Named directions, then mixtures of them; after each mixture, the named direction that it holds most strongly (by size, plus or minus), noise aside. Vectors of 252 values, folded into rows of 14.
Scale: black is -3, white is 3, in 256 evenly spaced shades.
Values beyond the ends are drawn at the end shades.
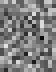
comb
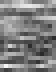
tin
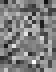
comb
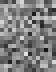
comb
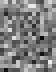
comb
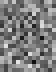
comb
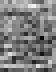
tin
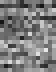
tin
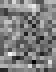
comb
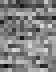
tin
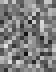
comb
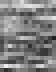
tin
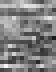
tin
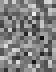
comb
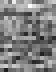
tin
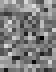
comb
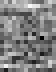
tin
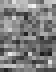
tin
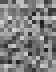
comb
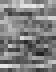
tin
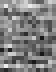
tin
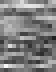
tin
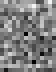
comb
